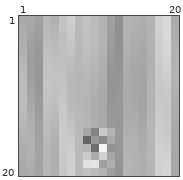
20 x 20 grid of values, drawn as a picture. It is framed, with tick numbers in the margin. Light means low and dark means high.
The centre is the calmest part. Streaks run downward. In the bottom middle lies a patch that is rougher than the rest. There is no overall slope. On average the colour sits 30% of the way up the scale. Values change most from cell to cell in the bottom middle.
